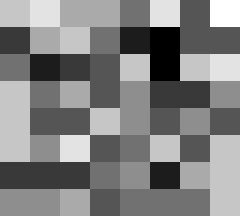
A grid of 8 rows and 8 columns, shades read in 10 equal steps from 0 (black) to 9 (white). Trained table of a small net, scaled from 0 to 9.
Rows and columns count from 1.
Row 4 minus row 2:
5 -2 -1 -1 4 2 -1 2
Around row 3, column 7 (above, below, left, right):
3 2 0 8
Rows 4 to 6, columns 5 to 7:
5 2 2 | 5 3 5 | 4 7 3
